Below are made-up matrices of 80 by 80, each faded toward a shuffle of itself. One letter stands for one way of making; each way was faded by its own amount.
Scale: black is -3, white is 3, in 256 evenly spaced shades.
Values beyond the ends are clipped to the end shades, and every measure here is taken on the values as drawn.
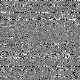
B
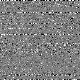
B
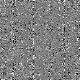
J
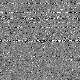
B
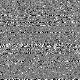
B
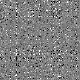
J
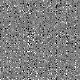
J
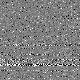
B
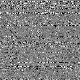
B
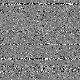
B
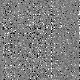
J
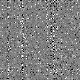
J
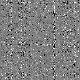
J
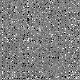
J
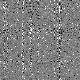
J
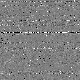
B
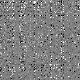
J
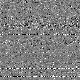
B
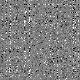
J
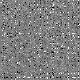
J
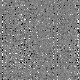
J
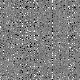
J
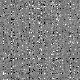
J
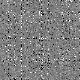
J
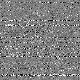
B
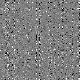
J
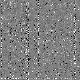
J
